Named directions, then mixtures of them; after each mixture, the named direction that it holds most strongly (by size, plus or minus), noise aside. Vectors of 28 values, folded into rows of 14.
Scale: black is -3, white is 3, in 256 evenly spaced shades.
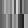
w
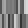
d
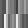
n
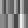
d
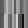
w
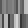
d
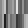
n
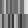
d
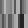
w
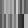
w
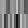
n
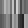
w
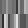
n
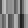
d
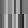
w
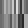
w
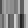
d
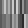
w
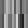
w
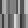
d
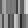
d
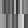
w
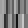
n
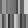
d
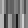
n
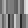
d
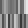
d
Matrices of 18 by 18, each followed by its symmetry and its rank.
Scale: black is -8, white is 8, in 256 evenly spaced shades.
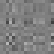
neither, rank two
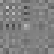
symmetric, rank two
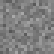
neither, full rank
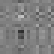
neither, rank two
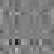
neither, rank two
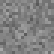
neither, full rank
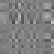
neither, rank two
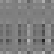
neither, rank one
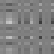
neither, rank one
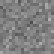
neither, full rank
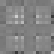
symmetric, rank two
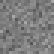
neither, full rank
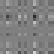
neither, rank one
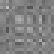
symmetric, rank two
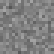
neither, full rank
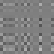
neither, rank one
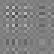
symmetric, rank two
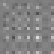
symmetric, rank two
